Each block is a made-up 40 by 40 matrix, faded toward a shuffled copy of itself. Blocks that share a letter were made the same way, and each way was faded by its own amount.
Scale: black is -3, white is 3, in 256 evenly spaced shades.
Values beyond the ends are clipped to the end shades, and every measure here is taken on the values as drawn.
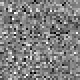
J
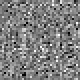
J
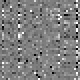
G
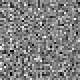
J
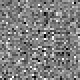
J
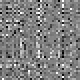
G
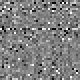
J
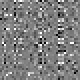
G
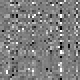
G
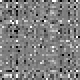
G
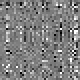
G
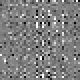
G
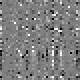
G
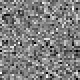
J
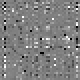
G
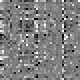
G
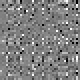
G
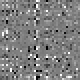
G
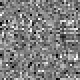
J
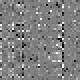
G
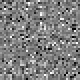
J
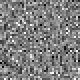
J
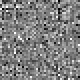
J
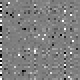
G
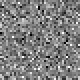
J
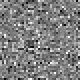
J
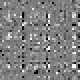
G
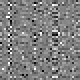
G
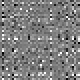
G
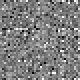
J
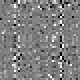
G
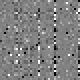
G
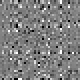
G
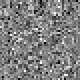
J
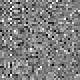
J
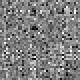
J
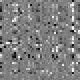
G
